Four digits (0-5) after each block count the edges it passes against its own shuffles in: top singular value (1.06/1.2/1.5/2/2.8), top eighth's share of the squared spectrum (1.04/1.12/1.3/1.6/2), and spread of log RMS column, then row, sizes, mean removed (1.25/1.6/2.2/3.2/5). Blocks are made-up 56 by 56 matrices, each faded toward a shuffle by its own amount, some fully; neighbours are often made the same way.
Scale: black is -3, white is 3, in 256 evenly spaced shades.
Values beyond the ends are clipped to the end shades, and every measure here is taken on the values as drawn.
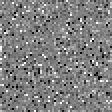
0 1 0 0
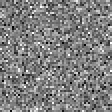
0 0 0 0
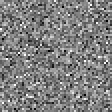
1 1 0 0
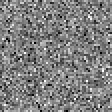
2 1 0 0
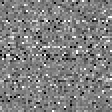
1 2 0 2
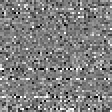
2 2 0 3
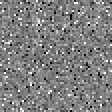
0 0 0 0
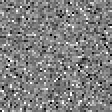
0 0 0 0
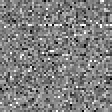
3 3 1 1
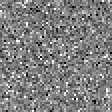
0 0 0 0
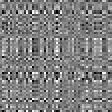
5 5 4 4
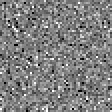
3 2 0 1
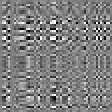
5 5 4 4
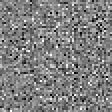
3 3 1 1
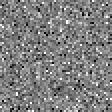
2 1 0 0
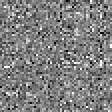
4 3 2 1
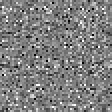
3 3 1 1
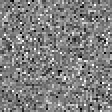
1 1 0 0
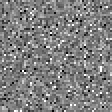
0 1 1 0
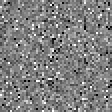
0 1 1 0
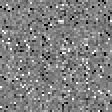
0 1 1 0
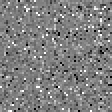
1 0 0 0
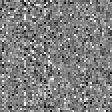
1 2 2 0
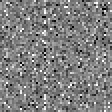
1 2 2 0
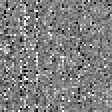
1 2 3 0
